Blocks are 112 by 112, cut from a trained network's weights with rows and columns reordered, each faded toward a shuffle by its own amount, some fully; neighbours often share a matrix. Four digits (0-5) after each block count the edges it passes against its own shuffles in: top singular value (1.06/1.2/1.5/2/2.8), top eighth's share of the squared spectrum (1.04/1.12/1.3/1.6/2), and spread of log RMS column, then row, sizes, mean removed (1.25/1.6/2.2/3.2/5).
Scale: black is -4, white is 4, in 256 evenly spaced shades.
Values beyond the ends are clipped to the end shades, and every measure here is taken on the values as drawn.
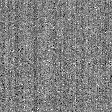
3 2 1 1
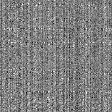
4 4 2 3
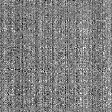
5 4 2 3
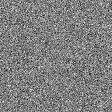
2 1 0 0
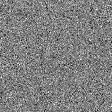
2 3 1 1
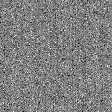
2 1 0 0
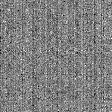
4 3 2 2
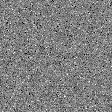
0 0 0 0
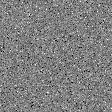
0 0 0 0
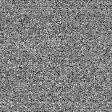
2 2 1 0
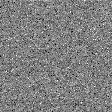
0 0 0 0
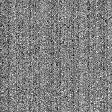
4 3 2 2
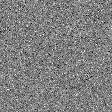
0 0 0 0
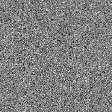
2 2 1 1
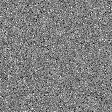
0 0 0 0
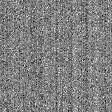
3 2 1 1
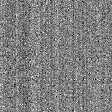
3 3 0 1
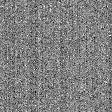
3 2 0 1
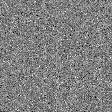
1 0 0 0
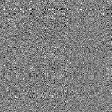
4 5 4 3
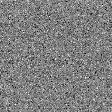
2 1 1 0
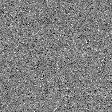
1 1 1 0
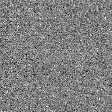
1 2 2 0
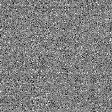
1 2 2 0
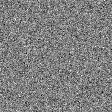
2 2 0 0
